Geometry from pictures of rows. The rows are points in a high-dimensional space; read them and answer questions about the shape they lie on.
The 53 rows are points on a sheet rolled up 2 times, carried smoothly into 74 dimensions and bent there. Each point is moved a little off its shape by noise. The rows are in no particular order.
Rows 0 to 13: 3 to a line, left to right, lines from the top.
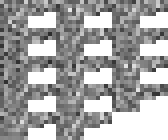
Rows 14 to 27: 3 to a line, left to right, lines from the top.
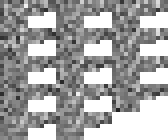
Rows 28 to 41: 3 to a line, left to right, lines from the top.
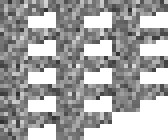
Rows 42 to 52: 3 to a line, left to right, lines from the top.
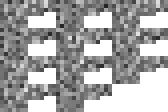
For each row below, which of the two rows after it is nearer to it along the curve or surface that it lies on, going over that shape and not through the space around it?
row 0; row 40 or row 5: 40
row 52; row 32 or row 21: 21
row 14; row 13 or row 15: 13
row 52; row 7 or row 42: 42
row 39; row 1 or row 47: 47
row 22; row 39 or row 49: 39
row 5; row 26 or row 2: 26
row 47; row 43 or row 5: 43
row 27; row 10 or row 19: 10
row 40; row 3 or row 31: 31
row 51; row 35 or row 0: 0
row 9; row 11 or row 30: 11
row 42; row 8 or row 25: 25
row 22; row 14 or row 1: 14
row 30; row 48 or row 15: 48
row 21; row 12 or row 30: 12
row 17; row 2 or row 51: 2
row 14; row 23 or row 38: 23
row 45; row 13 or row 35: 13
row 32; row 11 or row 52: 11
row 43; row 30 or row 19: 19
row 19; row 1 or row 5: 1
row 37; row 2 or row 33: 2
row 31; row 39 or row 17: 17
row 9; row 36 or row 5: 5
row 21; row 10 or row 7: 10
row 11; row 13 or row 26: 13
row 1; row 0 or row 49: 0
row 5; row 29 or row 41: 29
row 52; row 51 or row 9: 9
